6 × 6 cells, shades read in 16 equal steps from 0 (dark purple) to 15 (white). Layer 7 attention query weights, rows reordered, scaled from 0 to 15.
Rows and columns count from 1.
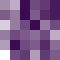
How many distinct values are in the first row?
6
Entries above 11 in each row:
0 0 1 0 0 1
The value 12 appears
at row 3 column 1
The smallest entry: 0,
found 4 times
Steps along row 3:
down down down up down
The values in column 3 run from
0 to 5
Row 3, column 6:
4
